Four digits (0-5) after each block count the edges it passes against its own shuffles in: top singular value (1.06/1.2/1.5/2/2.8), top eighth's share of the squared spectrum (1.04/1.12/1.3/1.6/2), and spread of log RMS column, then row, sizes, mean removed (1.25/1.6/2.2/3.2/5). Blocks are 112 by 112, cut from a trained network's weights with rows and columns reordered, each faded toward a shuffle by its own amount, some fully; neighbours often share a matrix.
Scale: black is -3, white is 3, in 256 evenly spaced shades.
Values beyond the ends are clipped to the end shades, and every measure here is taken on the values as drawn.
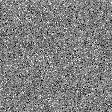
0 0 0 0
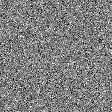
1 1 0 0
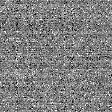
3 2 2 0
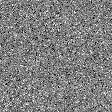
0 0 0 0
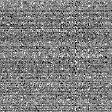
4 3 3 2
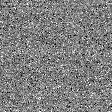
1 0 0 0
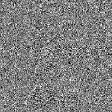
3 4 3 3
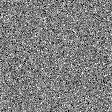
0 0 0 0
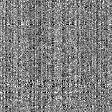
4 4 1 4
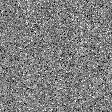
0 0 0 0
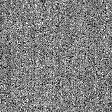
2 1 0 0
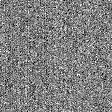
2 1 0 0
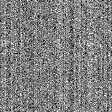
3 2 0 2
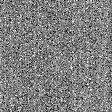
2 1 0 0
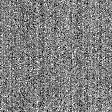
3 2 0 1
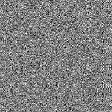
4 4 2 2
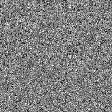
3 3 1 1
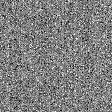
2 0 0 0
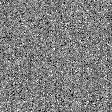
1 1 0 0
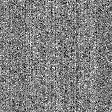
3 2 0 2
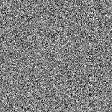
3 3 1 1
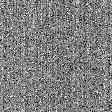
3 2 0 2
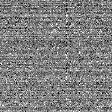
4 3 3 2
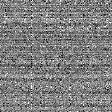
4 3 3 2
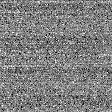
3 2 1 0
